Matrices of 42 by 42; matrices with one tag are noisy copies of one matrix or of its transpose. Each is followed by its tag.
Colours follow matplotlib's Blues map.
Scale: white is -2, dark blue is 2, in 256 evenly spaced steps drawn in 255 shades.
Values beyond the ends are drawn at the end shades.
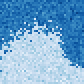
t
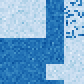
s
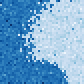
t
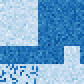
s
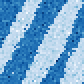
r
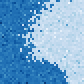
t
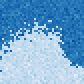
t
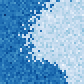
t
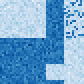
s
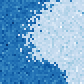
t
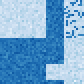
s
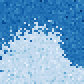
t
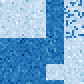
s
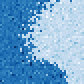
t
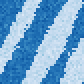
r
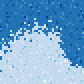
t
